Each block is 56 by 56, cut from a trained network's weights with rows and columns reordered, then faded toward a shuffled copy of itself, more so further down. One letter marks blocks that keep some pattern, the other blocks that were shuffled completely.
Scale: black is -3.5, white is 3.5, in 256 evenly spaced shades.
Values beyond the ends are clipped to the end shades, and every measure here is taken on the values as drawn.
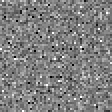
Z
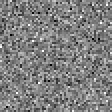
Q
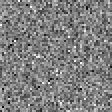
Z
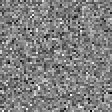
Q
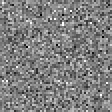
Q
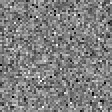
Q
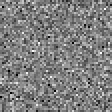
Q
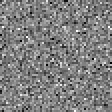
Q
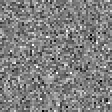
Q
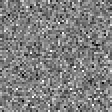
Q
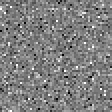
Q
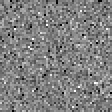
Q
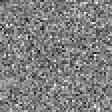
Q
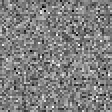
Z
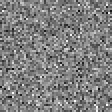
Z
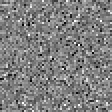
Q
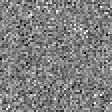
Z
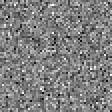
Z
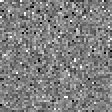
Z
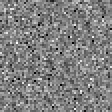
Q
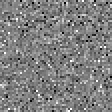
Z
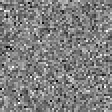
Z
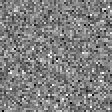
Q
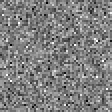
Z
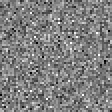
Q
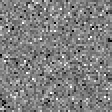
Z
